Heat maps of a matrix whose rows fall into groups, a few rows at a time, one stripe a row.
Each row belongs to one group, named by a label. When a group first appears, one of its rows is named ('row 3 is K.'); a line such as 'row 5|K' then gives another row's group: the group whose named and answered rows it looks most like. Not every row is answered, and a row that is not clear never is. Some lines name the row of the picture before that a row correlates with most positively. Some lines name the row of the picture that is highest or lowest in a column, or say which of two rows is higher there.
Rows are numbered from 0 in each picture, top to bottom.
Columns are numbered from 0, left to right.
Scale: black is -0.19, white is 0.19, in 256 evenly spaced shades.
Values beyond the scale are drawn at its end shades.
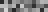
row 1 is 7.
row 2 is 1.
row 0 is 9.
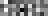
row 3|7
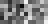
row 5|9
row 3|7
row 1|1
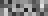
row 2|7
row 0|9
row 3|1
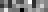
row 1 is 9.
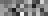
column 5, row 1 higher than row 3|No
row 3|7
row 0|9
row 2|1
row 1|7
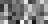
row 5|7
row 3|1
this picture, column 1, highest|5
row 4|9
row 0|9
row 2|1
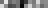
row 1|1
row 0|1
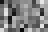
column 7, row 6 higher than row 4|Yes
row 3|1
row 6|7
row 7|1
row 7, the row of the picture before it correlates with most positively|1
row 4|9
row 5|9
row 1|9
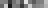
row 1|1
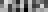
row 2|7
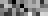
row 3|9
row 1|1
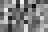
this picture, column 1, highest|2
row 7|9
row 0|7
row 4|9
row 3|1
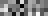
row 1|1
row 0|7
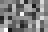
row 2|9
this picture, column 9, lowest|2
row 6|1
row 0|7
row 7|1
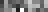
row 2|7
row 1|1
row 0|1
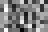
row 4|7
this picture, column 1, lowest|6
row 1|1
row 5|7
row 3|7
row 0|7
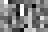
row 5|9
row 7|1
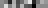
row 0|9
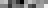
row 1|9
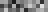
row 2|7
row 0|1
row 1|9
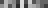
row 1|7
